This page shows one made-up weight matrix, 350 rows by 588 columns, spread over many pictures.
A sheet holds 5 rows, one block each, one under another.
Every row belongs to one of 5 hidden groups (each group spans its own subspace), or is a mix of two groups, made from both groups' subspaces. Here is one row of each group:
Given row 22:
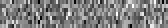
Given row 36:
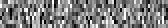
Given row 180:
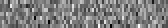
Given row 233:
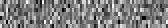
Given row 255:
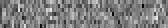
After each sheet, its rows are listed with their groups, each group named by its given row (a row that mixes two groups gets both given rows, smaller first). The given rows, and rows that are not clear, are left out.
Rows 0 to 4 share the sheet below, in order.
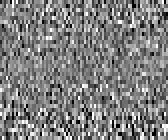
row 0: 22
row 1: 22 and 255
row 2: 233
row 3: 255
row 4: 22
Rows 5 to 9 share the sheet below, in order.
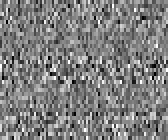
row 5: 233
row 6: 255
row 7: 22 and 255
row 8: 180 and 233
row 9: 22 and 255
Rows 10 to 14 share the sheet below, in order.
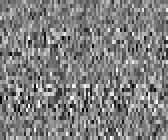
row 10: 36
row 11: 36
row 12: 22
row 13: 255
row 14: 180
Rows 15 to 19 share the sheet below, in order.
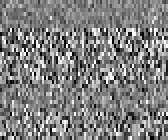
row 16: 22 and 255
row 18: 255
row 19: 22
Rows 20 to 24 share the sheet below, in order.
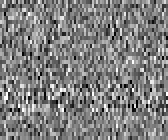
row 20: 22
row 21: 36
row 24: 22
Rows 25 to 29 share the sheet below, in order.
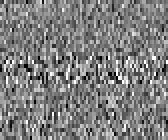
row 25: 233
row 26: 22
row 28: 180
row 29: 36
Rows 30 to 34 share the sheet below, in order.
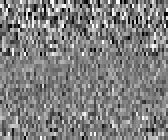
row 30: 36
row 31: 255
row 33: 233
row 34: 255
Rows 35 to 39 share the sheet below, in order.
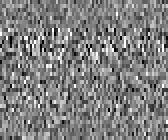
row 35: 22
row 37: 255
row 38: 22
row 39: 36
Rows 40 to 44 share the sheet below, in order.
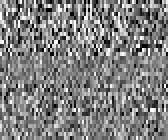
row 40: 255
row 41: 233
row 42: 233
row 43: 22
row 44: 255
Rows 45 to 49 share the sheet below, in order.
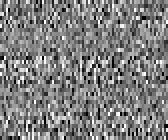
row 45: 233
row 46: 22 and 233
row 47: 233
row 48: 180
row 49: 36
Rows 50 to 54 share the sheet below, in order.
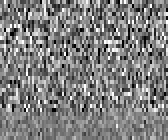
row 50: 36
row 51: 180
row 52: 36
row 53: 255
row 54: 22
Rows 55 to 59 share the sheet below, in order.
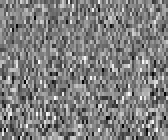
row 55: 180
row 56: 22
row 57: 255
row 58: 180 and 255
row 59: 36 and 255
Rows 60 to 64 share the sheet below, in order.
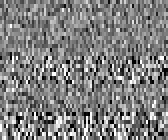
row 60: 36
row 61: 36
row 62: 22
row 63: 22
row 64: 255
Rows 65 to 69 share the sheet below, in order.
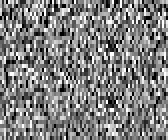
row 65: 36
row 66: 180
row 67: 22
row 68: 180
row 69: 180
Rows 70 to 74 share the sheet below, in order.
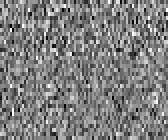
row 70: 36
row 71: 22
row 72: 233 and 255
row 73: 255
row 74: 22
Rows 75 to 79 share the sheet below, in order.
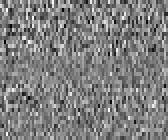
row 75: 36
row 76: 22
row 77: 22
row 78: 22
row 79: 233
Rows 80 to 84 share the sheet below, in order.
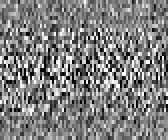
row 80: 255
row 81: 180
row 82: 36
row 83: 36
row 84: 233
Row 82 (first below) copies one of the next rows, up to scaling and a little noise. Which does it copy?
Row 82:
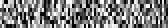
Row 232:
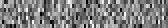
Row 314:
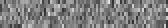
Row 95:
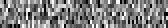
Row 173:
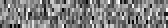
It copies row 232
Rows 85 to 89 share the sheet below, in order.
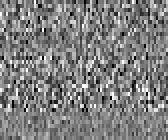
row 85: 255
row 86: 233
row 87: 233
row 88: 255
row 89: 36
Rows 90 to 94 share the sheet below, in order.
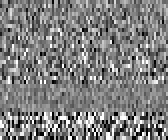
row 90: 36
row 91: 255
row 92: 255
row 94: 233
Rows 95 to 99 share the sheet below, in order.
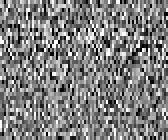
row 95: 36
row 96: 233
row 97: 22
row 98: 180
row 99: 22 and 255
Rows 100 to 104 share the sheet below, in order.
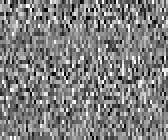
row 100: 180
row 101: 180
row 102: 22 and 180
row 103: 180
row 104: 36
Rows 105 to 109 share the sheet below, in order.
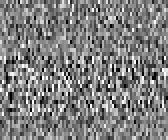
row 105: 180
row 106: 36 and 255
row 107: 22
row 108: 36
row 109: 233
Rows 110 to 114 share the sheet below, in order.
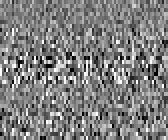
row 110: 22
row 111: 22
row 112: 255
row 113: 22
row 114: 255
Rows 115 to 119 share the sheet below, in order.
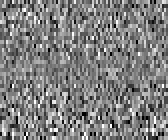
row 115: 22
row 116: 180
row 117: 180
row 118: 22
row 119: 255
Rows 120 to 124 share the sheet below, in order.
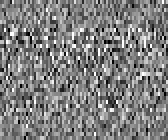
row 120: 22
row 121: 180
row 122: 233
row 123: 180
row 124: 233 and 255
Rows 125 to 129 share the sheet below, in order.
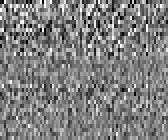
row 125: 233
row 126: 233
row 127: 36
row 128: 233
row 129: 22
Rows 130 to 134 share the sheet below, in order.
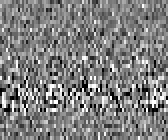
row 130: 255
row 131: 233
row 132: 255
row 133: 255
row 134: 180
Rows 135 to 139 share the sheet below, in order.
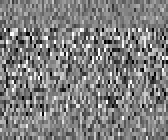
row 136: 180
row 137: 22
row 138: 180
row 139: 233
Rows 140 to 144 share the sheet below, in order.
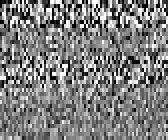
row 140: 255
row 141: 255
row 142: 22
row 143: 233
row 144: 36
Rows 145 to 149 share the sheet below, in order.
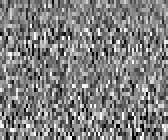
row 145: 36
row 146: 36
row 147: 22
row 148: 255
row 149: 22 and 233
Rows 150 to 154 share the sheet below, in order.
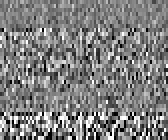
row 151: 233
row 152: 36
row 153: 180
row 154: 233
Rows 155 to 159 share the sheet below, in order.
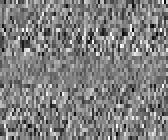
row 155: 22
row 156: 233 and 255
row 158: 22 and 233
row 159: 22
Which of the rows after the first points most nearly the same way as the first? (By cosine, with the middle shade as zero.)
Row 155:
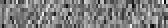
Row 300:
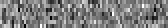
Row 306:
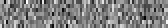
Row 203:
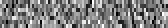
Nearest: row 306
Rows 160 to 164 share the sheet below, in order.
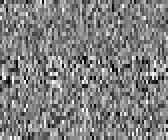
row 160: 233
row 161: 36
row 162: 255
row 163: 255
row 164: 36
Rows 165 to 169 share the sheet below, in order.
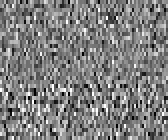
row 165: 180
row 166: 255
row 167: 233
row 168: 36
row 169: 22
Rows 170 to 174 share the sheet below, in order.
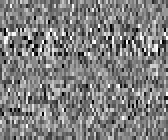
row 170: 180
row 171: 22 and 36
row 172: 36 and 255
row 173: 36
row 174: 233
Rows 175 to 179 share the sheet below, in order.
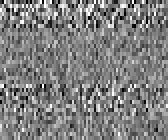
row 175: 233
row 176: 233
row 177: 22
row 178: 233
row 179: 255
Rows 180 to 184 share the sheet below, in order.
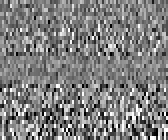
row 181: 180
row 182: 36
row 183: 255
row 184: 22
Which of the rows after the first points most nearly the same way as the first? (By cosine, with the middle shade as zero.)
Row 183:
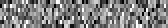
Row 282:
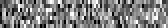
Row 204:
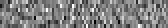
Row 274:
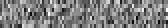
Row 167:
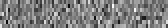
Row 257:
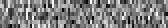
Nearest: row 204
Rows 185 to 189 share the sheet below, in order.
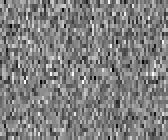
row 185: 36
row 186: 22
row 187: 255
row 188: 36 and 255
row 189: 22
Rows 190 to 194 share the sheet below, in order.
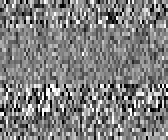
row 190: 180
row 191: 255
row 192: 22
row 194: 233
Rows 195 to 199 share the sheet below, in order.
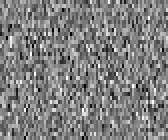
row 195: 36
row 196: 36
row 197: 180
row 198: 255
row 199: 255
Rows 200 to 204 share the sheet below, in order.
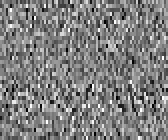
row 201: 180
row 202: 22
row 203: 22
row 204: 180 and 255
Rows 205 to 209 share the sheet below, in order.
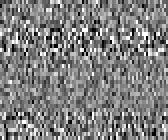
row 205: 255
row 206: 255
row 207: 36
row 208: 36
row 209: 22
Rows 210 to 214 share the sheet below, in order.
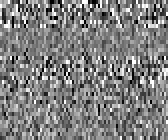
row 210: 255
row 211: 255
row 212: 22
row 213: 180
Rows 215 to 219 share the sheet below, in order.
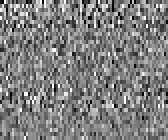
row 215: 233
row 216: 22
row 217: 233
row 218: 36
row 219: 255
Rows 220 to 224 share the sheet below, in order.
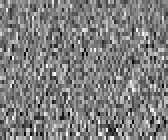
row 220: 36
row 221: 255
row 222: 22
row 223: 22
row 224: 180
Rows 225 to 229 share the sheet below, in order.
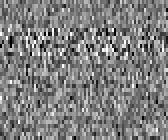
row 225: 36
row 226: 36
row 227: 36
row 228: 255
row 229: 22 and 255
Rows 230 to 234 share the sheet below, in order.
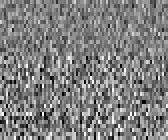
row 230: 22 and 255
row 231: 22
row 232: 36
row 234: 233
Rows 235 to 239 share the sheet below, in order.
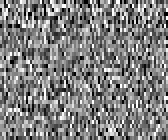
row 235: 36
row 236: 36
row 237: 180
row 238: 36
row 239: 180
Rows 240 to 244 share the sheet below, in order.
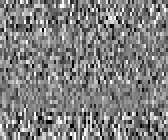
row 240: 180
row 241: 233
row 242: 180
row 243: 255
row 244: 255
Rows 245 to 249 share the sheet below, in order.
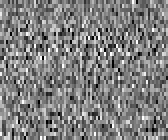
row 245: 22 and 255
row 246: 180
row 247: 233
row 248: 255
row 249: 255
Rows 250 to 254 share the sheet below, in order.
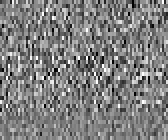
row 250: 22
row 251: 36
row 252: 233
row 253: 233
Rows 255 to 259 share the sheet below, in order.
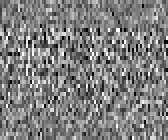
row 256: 36
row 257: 36
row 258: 233
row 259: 22
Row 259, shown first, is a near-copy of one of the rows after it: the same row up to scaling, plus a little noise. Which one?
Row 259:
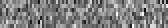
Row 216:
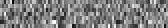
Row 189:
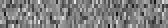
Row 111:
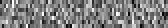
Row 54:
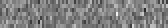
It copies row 54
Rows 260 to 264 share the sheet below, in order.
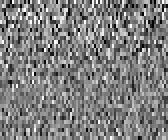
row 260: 22
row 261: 233
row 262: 36
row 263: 22
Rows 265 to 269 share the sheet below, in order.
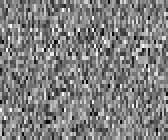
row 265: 36
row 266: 233
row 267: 255
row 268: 36
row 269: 36 and 255
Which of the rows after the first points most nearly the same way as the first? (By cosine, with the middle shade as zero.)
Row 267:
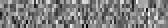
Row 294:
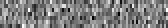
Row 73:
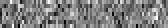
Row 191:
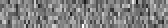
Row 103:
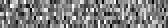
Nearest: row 73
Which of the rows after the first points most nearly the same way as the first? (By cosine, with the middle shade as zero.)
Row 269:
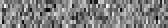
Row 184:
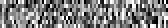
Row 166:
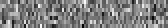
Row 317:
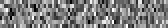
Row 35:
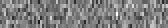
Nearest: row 166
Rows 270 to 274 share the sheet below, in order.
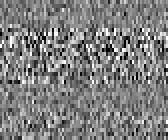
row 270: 36
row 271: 36
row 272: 36
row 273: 36
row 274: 36
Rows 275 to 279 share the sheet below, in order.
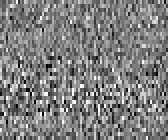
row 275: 22 and 180
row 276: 233
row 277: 255
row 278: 180
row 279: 233
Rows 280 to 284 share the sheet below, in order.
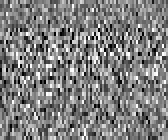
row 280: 180
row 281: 180
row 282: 255
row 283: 255
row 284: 36 and 255
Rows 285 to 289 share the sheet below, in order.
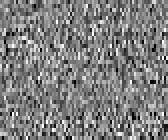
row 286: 22
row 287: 22
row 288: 22
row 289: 22
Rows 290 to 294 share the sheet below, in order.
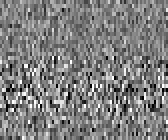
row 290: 36
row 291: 36
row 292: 36
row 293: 22
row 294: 36
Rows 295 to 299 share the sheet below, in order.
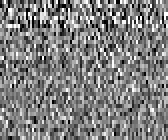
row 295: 36
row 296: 180
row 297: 233
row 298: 22
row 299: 36
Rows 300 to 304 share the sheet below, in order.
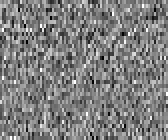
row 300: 255
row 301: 233
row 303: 36
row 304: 36
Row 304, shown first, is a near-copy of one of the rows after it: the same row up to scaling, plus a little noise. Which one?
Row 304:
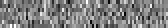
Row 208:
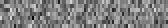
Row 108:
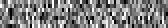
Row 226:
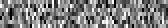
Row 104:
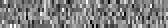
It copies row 104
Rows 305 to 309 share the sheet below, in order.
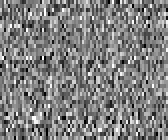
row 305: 36
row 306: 180 and 233
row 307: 233
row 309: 36
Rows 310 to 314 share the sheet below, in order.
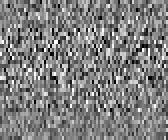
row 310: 36
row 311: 233
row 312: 22
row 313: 180
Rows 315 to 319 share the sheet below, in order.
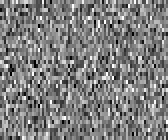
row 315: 180 and 233
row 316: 22
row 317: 36
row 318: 22
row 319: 36
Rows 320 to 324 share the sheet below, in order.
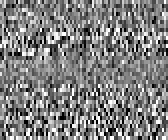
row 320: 22
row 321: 36
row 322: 233
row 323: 180
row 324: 180
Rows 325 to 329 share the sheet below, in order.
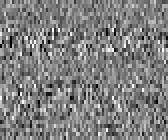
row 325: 22
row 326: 36
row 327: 22 and 255
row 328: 255
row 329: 180
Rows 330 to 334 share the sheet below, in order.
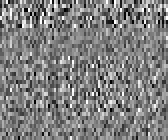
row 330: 36
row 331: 36
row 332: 180
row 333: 180
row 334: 233 and 255
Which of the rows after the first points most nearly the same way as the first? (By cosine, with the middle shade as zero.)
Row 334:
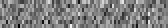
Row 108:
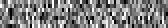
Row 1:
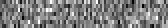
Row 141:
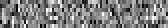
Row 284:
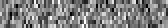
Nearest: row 1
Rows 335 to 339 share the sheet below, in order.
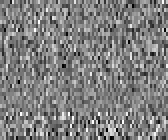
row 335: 22
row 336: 22
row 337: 36 and 233
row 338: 22
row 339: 180
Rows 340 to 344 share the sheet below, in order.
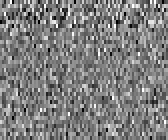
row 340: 22
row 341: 180
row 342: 22
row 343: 255
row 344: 180
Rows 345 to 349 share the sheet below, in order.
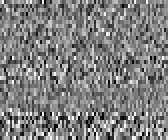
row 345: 233
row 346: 36
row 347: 22
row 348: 36
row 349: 233
